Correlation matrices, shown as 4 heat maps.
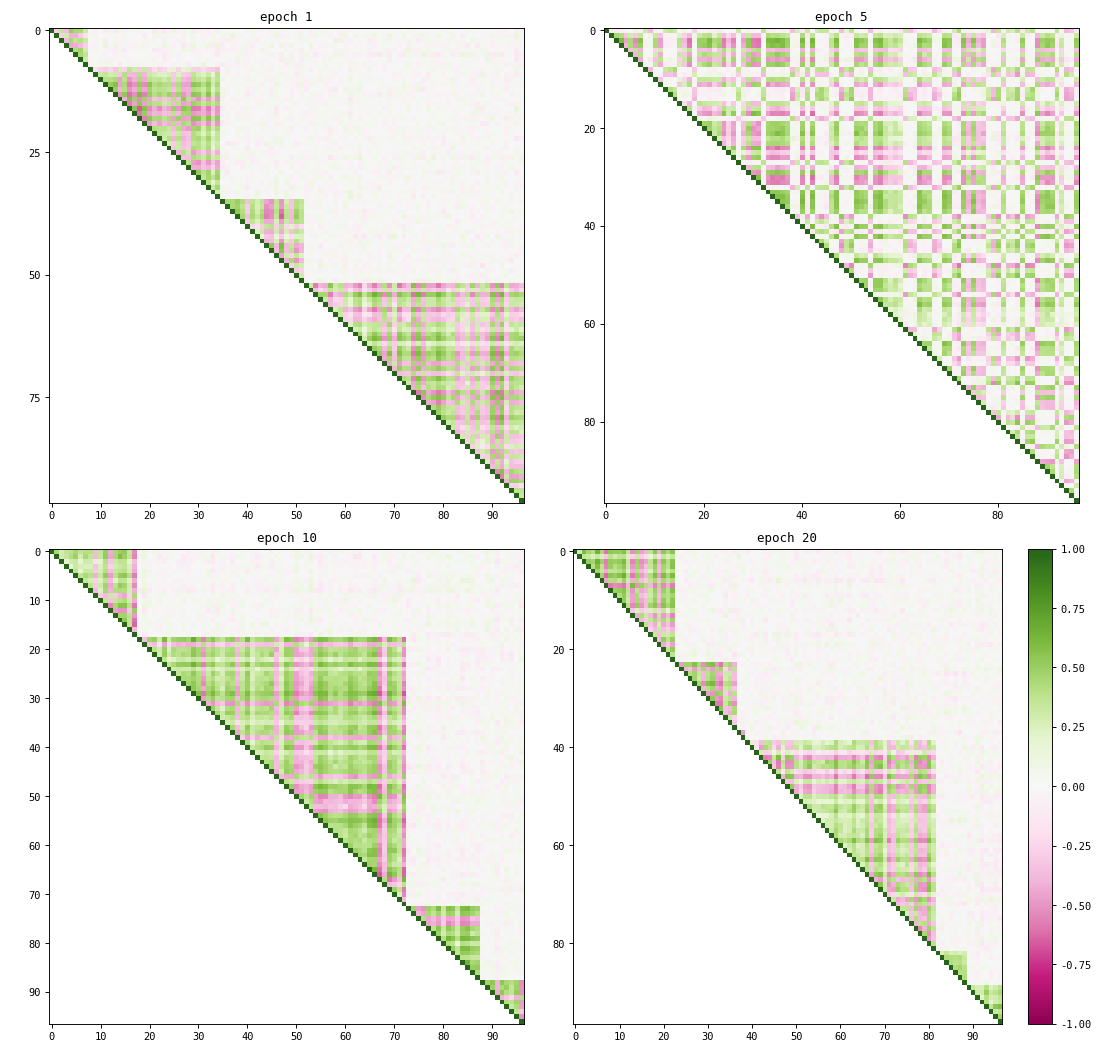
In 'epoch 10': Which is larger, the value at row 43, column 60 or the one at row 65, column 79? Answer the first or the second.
the first
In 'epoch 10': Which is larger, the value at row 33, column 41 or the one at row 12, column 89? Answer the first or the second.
the first
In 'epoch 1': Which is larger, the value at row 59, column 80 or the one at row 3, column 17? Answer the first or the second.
the second
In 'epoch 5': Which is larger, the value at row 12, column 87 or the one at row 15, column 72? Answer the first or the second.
the first
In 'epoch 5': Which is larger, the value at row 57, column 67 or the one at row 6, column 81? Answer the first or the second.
the first
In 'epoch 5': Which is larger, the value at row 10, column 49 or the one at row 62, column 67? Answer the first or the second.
the second
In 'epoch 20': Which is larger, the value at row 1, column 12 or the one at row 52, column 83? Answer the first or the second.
the first
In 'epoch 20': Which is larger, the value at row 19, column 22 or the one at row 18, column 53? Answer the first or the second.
the second
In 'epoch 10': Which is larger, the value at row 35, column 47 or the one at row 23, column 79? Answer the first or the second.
the first
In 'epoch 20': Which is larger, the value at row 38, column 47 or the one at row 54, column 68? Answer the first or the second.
the second
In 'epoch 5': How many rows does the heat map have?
97
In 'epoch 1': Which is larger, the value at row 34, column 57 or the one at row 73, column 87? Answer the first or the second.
the second
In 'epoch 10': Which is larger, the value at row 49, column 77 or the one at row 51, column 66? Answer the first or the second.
the first
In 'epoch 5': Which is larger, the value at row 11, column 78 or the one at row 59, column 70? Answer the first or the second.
the second
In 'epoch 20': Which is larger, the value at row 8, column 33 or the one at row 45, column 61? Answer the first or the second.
the first
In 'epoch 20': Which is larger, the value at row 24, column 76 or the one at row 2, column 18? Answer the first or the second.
the second
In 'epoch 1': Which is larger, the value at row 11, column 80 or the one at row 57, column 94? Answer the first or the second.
the first
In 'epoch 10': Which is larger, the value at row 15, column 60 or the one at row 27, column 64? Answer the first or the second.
the second
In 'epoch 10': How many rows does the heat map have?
97
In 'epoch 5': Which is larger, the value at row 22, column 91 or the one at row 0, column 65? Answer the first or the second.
the first
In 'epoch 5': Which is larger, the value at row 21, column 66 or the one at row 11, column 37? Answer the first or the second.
the first
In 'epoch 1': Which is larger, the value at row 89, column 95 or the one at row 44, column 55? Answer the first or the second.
the second
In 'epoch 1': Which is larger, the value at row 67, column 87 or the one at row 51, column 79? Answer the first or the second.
the first
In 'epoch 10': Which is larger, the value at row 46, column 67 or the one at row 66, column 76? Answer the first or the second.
the first
